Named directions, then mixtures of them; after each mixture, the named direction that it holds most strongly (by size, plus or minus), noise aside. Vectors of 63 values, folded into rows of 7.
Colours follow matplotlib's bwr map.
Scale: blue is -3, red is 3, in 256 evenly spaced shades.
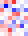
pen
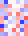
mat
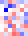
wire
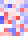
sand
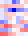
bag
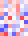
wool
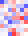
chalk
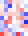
wool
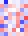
mat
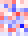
pen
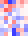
wire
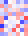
mat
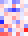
bag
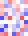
wool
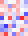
wool
